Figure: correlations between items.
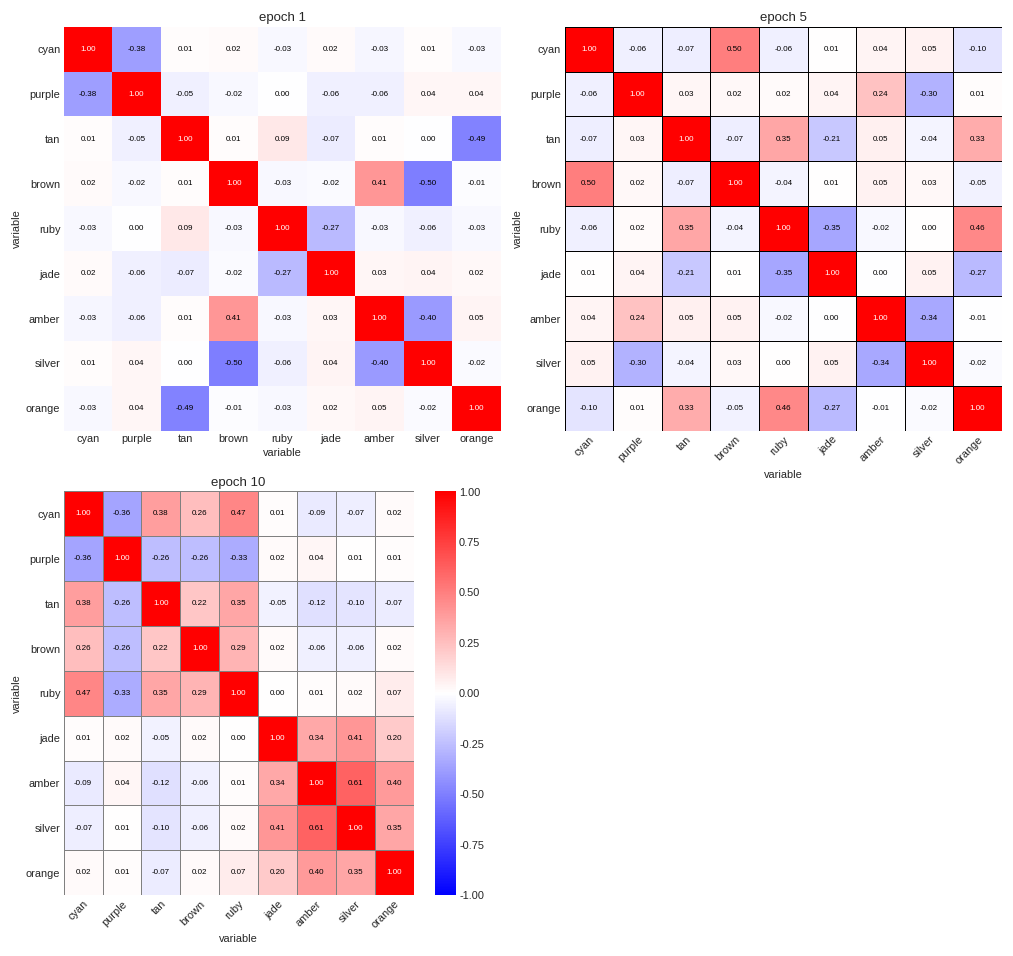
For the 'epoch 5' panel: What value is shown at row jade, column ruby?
-0.35
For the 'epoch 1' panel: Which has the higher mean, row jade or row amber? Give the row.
amber
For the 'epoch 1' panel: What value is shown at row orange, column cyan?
-0.03
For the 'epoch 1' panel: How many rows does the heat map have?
9
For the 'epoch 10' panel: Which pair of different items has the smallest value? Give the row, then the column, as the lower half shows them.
purple, cyan
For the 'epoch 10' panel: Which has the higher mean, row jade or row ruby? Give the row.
jade
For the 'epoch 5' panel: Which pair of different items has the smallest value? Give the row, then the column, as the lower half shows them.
jade, ruby
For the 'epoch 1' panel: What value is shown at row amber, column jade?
0.03
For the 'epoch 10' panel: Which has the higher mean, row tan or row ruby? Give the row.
ruby
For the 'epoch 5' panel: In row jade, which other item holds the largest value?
silver
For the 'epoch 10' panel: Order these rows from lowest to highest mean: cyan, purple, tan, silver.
purple, tan, cyan, silver
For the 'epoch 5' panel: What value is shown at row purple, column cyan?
-0.06
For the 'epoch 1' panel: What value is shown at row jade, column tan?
-0.07
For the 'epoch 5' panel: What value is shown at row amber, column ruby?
-0.02
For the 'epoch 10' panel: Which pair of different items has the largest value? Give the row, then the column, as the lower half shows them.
silver, amber
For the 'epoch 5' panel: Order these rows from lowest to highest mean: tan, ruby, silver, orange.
silver, orange, ruby, tan
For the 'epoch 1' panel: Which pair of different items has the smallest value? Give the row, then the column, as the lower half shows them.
silver, brown
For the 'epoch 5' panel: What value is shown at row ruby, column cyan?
-0.06
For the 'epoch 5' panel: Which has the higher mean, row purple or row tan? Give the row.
tan
